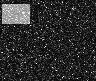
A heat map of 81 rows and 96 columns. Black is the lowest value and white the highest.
The halves do not mirror each other. An odd patch, higher than its surroundings, sits in the top left. The values are skewed, with a long tail toward high values. The ninth with the highest average is the top left. There are no regular stripes. On average the colour sits 20% of the way up the scale.
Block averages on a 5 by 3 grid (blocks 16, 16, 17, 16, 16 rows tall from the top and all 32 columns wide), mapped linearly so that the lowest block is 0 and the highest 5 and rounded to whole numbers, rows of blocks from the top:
500 | 300 | 000 | 000 | 000
